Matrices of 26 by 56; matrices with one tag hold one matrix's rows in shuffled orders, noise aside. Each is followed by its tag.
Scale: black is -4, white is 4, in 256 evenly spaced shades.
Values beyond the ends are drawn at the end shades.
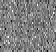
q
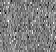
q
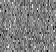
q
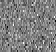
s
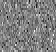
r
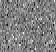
s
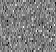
s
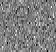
r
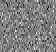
r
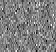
r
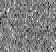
q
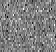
s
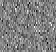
r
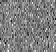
q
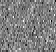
s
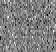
q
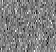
r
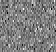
s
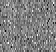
q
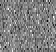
q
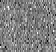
q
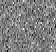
s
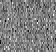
q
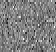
s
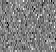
s
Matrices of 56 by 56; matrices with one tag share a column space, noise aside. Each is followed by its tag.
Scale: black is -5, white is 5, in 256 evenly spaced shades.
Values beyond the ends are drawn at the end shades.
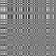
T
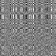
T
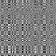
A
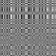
T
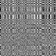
T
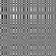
T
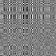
T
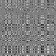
A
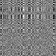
T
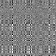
A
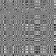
A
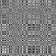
A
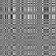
T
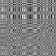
T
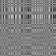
T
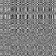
T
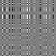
T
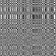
T
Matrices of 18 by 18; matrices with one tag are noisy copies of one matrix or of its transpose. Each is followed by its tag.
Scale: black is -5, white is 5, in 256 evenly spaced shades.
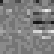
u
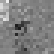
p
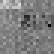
p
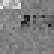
p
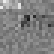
p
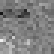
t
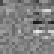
u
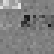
p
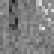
t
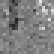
t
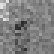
p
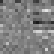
u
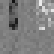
t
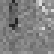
t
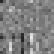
u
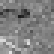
t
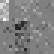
p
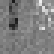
t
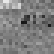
p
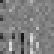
u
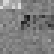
p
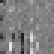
u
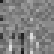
u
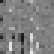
u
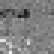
t
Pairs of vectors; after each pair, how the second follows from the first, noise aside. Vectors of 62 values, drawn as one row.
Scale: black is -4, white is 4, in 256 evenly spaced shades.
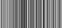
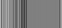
partly zeroed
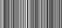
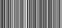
sign-scrambled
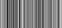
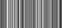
negated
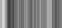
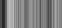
negated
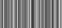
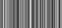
sign-scrambled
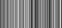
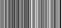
negated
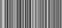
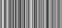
sign-scrambled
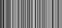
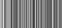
negated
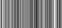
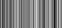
negated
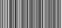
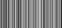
negated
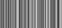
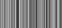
negated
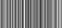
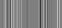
partly zeroed
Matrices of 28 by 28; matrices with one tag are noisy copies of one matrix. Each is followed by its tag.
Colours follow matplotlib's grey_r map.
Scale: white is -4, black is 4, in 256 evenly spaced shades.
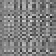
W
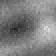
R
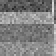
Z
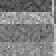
Z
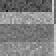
Z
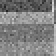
Z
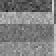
Z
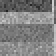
Z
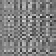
W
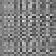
W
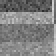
Z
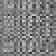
W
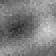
R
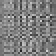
W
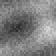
R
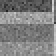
Z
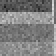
Z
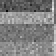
Z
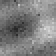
R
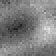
R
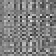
W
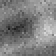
R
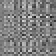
W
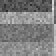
Z
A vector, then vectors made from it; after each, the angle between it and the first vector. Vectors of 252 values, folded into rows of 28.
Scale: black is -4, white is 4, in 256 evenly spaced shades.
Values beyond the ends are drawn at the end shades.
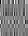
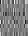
nearly parallel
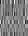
nearly parallel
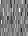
partly opposed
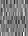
partly opposed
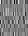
nearly opposite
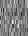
partly aligned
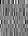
nearly parallel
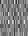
partly aligned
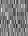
partly opposed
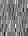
orthogonal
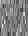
partly opposed
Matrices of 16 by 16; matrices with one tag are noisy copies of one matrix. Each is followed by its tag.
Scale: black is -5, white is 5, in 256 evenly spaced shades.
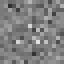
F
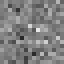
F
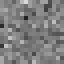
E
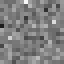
E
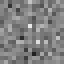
F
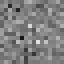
F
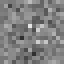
F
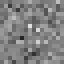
F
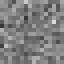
E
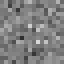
F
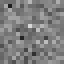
F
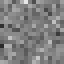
E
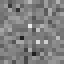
F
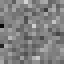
E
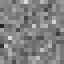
E
